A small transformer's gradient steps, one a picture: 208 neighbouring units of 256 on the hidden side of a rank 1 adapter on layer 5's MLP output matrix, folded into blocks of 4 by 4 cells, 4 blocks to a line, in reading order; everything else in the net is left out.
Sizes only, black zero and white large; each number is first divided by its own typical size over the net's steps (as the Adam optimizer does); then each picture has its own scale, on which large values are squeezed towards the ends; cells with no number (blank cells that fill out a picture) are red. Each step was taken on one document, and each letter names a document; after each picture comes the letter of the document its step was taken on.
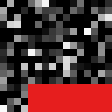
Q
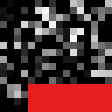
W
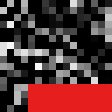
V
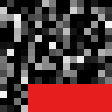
Q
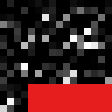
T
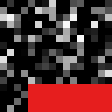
Q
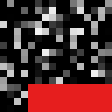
W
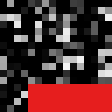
Q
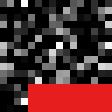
V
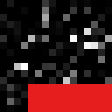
T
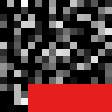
V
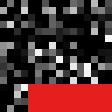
V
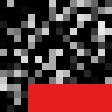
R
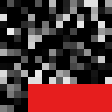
R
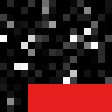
T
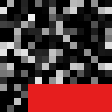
V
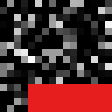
V
